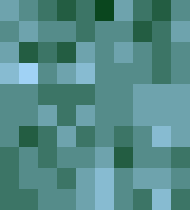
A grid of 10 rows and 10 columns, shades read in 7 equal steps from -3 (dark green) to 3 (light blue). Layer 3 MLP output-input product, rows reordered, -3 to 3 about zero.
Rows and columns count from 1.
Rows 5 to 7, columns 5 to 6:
-1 0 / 1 0 / -1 0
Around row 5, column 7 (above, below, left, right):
0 0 0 1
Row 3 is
1 -2 -1 -2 1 0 1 0 -1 0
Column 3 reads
-1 0 -1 0 -1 1 -1 -1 0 0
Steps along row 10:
same up same up up down down up down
